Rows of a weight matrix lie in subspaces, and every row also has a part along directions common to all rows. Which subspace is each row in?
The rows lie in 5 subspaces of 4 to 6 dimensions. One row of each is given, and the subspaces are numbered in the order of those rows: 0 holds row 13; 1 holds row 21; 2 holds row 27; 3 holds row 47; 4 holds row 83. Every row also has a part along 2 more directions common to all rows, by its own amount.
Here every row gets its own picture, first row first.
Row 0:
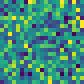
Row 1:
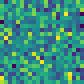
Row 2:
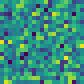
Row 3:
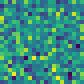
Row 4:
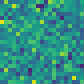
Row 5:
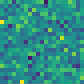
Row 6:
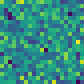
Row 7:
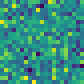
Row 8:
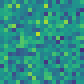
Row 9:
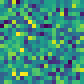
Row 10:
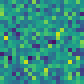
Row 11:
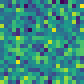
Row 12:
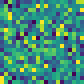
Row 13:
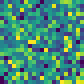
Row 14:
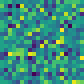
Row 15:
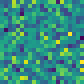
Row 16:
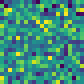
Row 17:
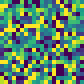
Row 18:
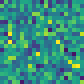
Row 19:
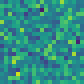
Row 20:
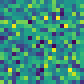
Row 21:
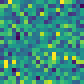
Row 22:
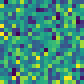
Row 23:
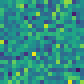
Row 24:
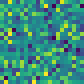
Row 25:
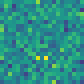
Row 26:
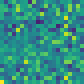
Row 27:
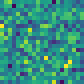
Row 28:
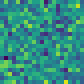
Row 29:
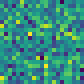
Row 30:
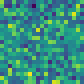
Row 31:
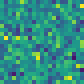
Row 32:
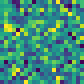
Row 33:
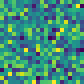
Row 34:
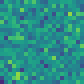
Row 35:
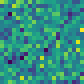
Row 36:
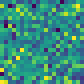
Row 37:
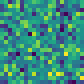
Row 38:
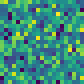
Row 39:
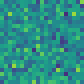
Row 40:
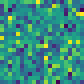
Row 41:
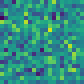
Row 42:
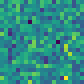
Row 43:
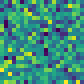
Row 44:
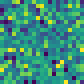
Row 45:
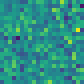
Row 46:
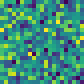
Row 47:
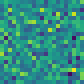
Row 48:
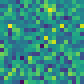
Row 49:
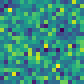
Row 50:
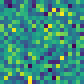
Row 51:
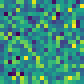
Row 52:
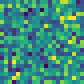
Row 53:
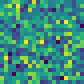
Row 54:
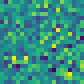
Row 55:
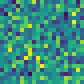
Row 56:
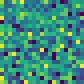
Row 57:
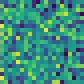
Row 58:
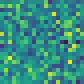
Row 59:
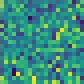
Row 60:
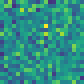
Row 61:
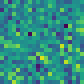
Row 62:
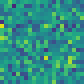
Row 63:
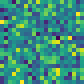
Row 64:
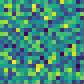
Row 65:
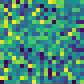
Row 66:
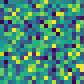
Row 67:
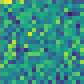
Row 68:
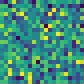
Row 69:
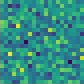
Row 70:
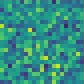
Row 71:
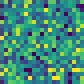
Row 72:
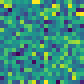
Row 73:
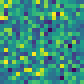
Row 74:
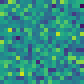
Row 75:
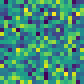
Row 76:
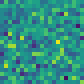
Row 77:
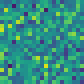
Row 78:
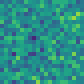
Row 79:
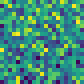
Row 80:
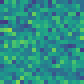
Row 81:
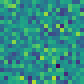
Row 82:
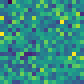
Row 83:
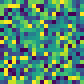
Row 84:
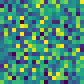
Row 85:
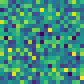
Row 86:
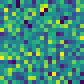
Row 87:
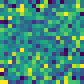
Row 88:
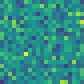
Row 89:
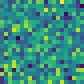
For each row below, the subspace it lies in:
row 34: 0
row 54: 4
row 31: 1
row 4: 4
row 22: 1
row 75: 3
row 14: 3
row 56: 0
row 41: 2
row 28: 4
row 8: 3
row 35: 0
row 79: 1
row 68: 1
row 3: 4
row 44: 4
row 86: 0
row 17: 4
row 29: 2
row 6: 0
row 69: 3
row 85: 3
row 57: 2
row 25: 2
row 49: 1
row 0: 1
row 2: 0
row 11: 1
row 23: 0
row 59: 1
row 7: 4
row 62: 2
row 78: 0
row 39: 1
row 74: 1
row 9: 2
